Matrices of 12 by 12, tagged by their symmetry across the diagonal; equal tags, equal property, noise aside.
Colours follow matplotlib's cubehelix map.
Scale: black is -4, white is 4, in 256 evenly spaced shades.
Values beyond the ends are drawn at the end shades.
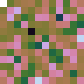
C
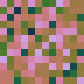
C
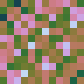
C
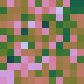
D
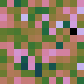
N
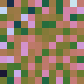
D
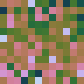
N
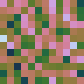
N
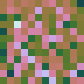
N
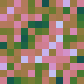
C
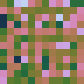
D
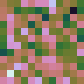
D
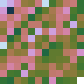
C
